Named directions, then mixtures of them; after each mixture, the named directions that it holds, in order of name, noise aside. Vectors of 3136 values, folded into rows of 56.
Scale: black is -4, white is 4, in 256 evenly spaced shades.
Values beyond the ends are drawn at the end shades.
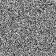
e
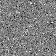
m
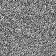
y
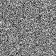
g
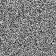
e, g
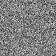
m, y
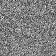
y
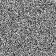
e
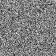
e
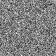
e, g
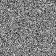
e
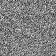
y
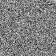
e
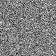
g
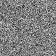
g, y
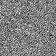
m, y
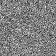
m, y
